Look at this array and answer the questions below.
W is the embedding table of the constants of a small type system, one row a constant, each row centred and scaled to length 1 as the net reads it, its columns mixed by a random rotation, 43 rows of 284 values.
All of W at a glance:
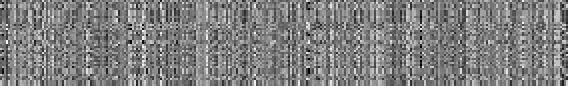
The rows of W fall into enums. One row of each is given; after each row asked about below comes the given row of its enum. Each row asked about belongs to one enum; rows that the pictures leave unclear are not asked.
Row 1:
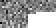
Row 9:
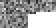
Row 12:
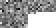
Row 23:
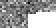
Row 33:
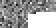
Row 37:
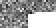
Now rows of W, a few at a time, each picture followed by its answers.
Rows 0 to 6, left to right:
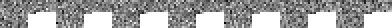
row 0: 33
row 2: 37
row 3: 37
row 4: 1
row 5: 9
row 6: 9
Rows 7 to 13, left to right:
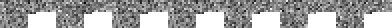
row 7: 9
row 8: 23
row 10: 9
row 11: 33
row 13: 33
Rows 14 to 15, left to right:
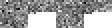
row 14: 12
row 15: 23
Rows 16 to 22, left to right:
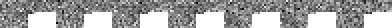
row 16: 37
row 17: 1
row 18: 23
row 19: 23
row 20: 12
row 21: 12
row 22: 9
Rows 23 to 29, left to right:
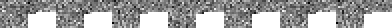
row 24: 37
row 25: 1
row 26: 33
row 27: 37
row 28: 23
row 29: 1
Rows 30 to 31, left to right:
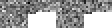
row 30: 23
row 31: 9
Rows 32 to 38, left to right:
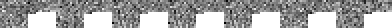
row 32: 23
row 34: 1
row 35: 1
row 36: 1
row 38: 9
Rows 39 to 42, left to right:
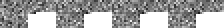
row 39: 33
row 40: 37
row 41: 37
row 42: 37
